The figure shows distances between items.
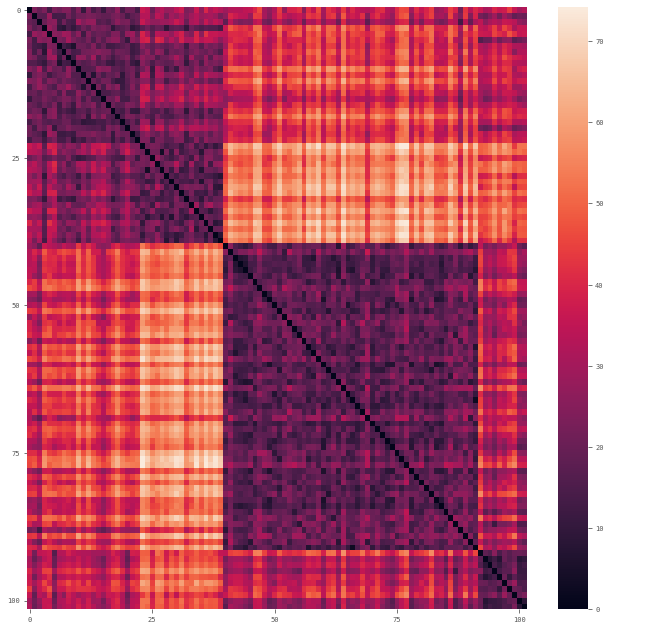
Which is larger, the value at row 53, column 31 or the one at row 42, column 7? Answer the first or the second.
the first
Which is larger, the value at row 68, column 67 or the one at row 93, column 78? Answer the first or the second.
the second
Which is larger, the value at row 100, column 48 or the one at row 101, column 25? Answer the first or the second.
the second
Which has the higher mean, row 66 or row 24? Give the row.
24
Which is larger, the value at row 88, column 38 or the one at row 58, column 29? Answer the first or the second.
the second
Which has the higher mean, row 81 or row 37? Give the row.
37
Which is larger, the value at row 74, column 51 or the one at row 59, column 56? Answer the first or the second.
the second
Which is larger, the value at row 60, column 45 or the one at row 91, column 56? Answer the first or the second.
the second
